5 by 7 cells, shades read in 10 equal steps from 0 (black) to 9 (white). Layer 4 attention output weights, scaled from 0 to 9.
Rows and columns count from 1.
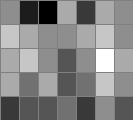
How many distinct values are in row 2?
3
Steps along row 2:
down down same up up down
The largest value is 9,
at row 3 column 6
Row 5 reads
2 3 3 4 2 5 3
